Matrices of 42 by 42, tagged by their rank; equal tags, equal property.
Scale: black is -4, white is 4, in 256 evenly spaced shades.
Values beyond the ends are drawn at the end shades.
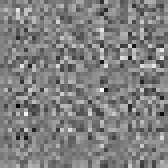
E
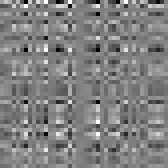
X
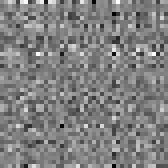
E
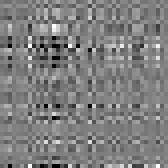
X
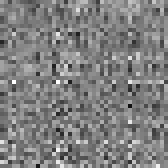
E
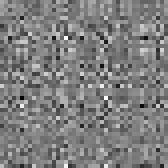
E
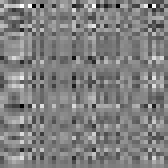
X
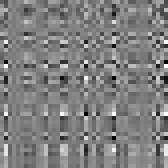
X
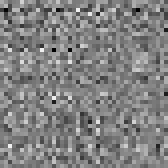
E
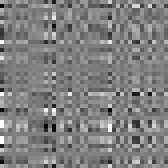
X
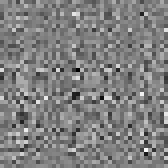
E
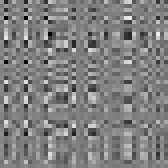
X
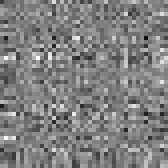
E
